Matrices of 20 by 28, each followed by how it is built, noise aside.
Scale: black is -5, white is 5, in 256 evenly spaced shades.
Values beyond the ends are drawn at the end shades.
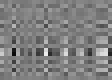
low rank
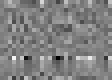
low rank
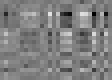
low rank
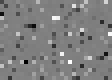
sparse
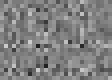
low rank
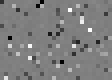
sparse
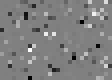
sparse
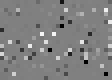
sparse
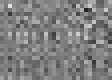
low rank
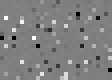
sparse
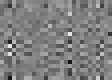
low rank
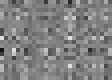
low rank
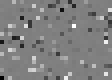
sparse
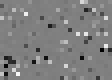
sparse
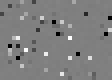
sparse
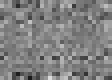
low rank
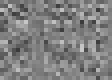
low rank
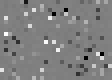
sparse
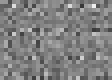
low rank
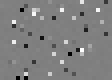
sparse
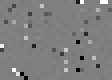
sparse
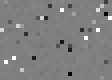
sparse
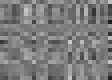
low rank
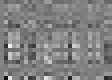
low rank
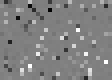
sparse
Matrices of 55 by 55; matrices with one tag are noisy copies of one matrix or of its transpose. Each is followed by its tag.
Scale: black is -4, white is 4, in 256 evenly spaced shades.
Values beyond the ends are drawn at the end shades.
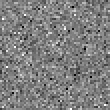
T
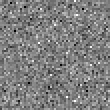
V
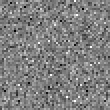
V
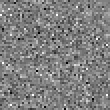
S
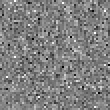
S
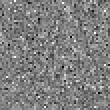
S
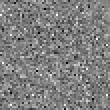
S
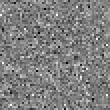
S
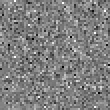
S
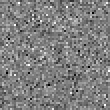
T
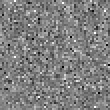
S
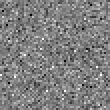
V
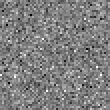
V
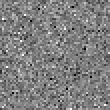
T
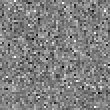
S
